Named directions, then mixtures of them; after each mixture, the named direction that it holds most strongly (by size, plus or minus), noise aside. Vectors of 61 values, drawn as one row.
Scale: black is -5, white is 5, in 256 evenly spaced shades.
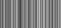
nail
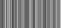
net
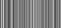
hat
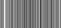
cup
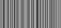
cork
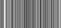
cup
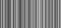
nail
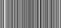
cup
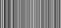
hat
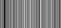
cup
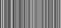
hat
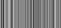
hat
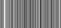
cup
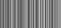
nail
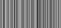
cork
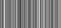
nail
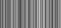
nail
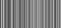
hat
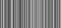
hat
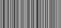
cork
